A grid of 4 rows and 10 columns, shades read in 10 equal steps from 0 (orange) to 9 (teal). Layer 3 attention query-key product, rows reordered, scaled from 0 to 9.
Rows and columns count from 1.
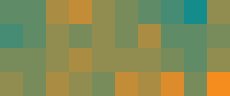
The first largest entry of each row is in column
9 1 9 2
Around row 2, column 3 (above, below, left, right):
3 4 6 5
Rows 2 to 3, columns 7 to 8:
3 6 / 4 5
